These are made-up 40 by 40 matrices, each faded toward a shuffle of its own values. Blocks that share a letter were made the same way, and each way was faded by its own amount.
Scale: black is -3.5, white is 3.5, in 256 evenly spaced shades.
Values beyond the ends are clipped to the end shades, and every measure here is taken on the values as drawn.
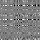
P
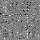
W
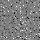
W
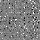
W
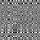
P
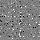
W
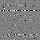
P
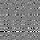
P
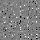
W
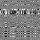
P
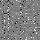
W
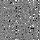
W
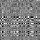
P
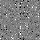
W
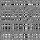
P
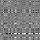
P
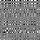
P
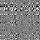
P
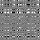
P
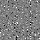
W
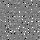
W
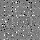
W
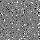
W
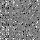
W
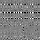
P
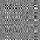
P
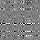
P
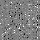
W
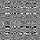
P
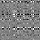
P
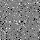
W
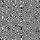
W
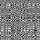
P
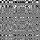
P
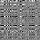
P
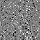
W
